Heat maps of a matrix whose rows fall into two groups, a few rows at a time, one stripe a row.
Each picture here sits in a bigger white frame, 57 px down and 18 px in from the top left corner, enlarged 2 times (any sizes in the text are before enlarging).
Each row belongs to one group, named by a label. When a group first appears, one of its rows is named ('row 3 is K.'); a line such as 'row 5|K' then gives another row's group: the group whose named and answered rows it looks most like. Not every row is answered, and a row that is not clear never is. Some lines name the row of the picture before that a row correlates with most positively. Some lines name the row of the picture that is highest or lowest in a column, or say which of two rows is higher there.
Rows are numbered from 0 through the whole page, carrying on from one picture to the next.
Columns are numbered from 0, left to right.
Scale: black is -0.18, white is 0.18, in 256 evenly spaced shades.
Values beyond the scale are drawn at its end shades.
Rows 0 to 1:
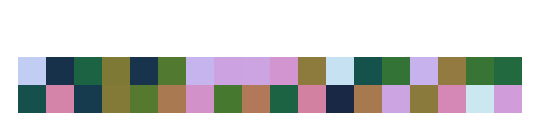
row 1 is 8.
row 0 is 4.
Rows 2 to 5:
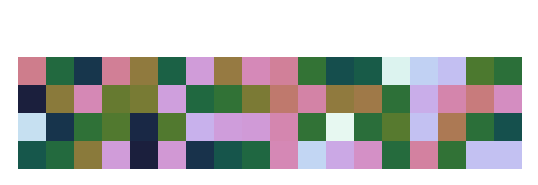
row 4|4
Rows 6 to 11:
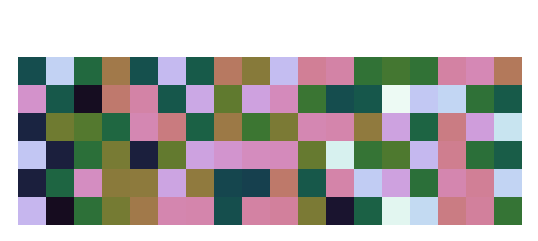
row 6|8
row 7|4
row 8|8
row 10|8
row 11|4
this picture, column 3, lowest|8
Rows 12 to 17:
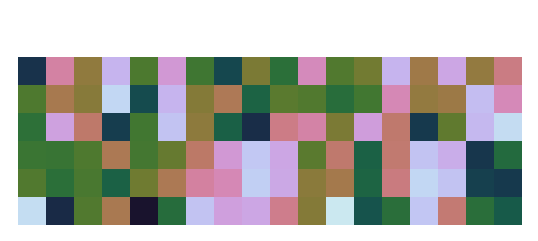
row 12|8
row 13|8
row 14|8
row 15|4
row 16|4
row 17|4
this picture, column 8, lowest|14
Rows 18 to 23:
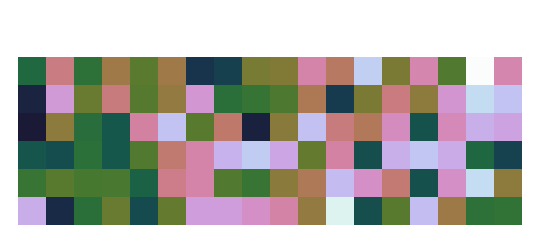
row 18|8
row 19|8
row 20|8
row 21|4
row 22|8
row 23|4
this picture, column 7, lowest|18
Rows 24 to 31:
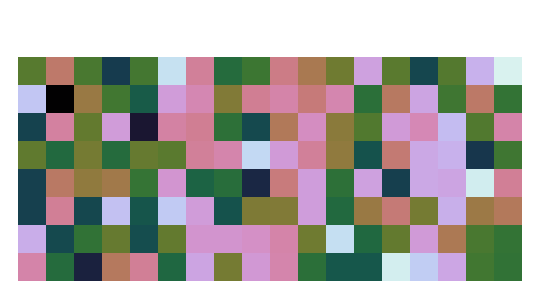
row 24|8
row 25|4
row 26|8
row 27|4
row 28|8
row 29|8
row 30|4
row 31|4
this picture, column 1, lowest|25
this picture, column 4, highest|31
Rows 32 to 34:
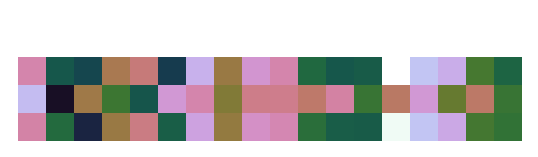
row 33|4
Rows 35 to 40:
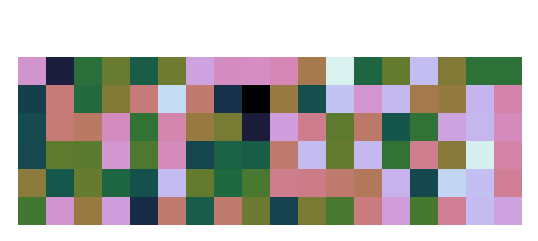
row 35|4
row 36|8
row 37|8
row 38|8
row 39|8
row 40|8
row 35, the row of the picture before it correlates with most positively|33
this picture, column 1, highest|40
